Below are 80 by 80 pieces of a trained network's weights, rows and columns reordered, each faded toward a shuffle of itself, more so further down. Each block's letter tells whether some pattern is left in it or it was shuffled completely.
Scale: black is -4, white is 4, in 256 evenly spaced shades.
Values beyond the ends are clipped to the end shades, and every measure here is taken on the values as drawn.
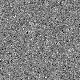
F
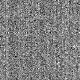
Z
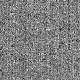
Z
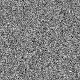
F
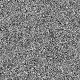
F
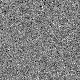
F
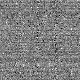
Z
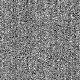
Z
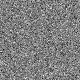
F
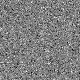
F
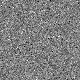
F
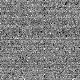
Z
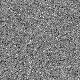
F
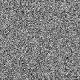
Z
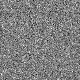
F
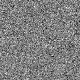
Z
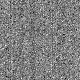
Z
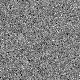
F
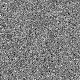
F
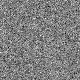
F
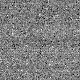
Z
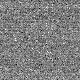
Z
